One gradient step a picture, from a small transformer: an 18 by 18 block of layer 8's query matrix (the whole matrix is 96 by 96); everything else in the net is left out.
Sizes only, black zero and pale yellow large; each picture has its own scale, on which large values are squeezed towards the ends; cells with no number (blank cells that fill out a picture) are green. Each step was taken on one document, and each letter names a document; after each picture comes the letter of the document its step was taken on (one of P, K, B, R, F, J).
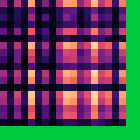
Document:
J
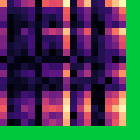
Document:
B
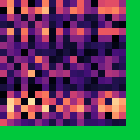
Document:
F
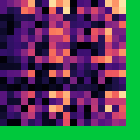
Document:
B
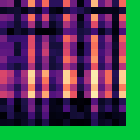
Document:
J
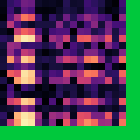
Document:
F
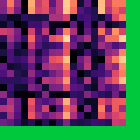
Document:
B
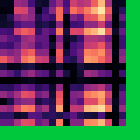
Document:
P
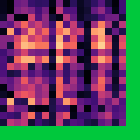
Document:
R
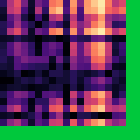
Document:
P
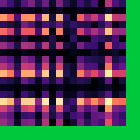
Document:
F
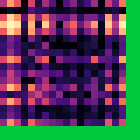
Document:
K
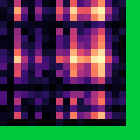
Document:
P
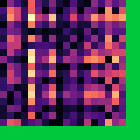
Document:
K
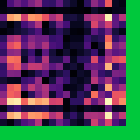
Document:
K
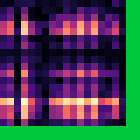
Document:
F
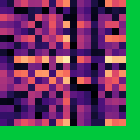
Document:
B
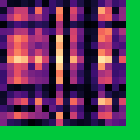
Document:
R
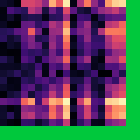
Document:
B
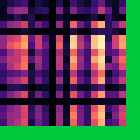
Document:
R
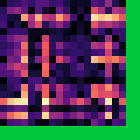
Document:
K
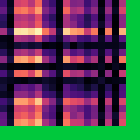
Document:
F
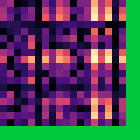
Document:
J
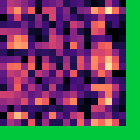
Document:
R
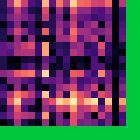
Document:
J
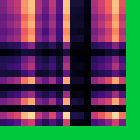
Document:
F
